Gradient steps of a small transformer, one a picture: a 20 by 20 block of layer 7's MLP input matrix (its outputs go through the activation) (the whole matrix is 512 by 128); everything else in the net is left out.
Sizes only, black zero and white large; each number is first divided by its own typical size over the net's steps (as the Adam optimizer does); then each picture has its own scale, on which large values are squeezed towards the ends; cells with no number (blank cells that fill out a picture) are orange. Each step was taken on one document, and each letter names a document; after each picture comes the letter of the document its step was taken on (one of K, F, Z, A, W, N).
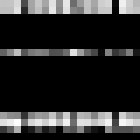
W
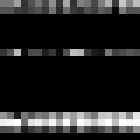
W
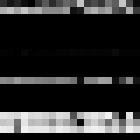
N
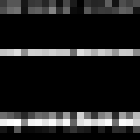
W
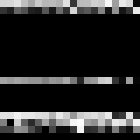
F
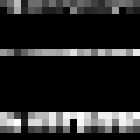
W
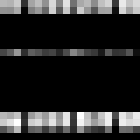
W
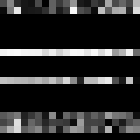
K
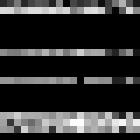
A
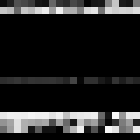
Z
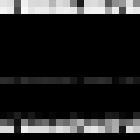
N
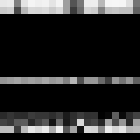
Z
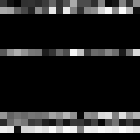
K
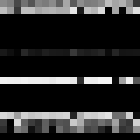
F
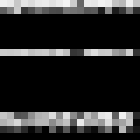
A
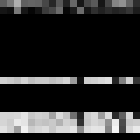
N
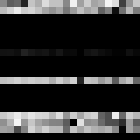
Z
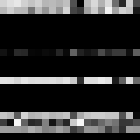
F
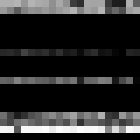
A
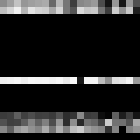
Z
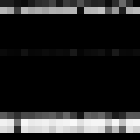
K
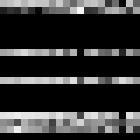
Z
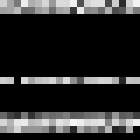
N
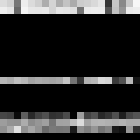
N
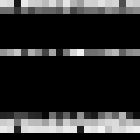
F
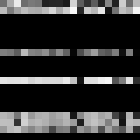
A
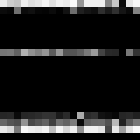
A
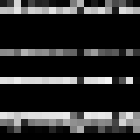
A
